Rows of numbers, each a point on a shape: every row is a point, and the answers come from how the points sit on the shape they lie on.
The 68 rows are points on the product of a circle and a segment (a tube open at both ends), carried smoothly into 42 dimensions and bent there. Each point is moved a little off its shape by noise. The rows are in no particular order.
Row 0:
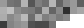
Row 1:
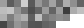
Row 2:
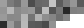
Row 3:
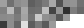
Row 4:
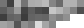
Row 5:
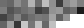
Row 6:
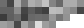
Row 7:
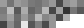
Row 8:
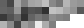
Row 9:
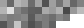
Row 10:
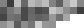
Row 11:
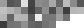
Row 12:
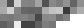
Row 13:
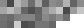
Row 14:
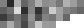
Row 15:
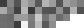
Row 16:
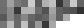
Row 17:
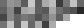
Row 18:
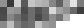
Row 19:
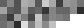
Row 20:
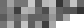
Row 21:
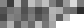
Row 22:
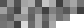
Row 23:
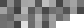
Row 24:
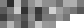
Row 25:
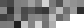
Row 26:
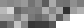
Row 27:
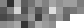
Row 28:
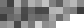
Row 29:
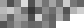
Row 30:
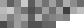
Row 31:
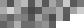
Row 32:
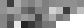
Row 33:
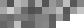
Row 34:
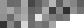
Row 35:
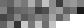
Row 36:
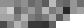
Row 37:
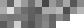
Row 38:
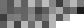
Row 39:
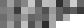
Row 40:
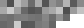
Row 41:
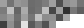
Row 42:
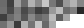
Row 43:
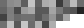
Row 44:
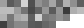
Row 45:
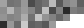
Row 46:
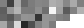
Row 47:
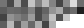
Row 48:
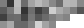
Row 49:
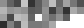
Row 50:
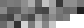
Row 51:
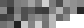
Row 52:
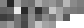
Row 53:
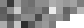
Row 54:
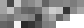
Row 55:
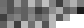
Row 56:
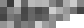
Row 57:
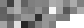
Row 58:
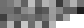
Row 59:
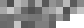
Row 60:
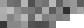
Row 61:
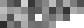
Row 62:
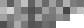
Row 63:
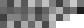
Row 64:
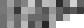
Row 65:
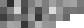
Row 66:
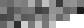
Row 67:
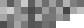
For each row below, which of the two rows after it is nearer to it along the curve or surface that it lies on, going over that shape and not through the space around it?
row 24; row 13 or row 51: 51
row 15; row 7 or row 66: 7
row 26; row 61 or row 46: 61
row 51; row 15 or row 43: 43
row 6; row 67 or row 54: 54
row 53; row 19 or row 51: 51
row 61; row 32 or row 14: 32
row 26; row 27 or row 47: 27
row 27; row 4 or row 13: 4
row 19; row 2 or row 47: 47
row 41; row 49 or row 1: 49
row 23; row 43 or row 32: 43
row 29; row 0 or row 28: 0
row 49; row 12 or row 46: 12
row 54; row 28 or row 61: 61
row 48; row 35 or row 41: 35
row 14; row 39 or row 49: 39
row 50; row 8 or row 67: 8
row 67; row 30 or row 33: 30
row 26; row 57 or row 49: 49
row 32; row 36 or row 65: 65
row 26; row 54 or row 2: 2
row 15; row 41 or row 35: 41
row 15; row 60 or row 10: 60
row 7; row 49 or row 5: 49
